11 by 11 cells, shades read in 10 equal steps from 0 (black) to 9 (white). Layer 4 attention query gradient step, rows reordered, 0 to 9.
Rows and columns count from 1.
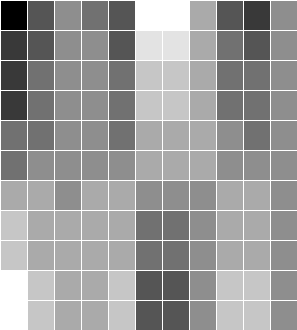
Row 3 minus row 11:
-7 -3 -1 -1 -3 4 4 1 -3 -3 0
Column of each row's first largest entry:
6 6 6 6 6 6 1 1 1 1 1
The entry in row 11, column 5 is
7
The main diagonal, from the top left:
0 3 5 5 4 6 5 5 6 7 5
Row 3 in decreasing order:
7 7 6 5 5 5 4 4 4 4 2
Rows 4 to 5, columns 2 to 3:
4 5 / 4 5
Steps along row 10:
down down same up down same up up same down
